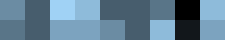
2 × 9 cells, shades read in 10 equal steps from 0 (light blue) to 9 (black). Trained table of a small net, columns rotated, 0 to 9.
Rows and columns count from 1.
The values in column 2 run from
5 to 5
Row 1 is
3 5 0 1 5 5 4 9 1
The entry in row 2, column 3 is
2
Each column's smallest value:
3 5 0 1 3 5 1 8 1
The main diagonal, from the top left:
3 5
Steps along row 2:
up down same up up down up down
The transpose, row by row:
3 4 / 5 5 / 0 2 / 1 2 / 5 3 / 5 5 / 4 1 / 9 8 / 1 2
